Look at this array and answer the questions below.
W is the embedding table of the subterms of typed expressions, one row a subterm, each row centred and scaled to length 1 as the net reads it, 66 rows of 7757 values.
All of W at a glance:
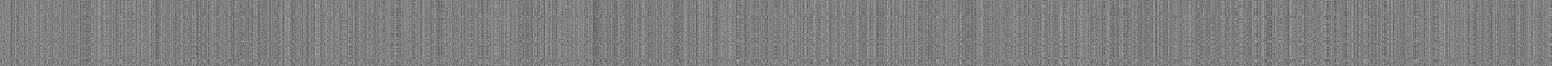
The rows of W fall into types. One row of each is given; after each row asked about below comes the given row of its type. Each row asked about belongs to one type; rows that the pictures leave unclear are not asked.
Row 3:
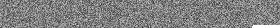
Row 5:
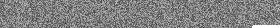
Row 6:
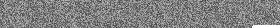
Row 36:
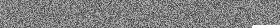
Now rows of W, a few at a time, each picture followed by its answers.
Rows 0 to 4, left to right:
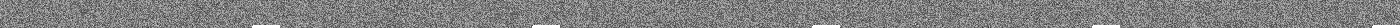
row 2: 5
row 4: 6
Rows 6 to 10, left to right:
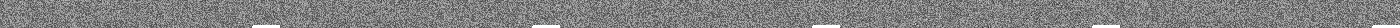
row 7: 5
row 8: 36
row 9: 3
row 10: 5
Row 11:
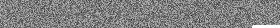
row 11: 36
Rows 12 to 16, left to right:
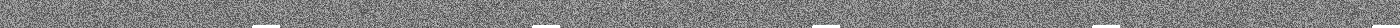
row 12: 36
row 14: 36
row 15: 36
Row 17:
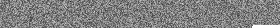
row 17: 3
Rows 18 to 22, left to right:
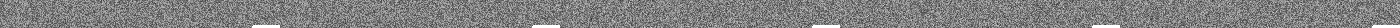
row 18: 5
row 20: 5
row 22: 5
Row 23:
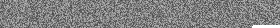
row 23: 5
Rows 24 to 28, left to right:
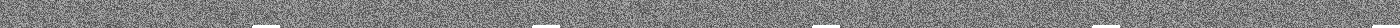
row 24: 6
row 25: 36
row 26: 6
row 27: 5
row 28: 3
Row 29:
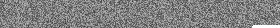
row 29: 5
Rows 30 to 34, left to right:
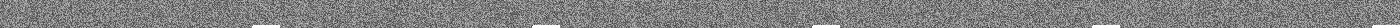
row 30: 5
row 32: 6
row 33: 36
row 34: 36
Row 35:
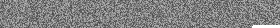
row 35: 5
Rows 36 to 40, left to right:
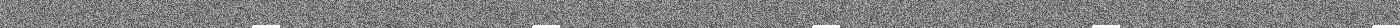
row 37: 6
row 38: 6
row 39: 5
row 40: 6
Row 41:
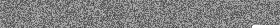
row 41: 3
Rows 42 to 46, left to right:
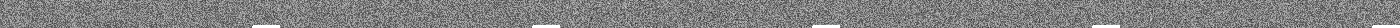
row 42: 6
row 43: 36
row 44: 36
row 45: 36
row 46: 6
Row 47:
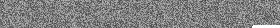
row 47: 6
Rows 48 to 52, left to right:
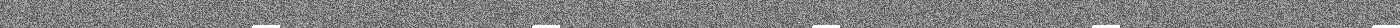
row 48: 5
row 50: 6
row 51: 36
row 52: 5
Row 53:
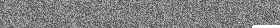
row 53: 6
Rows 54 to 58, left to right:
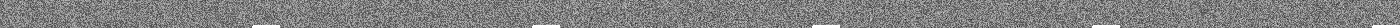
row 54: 6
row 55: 36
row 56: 36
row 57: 6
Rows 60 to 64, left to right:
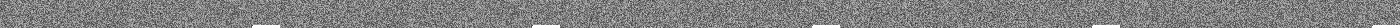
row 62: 5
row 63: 36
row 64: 5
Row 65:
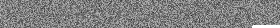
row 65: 36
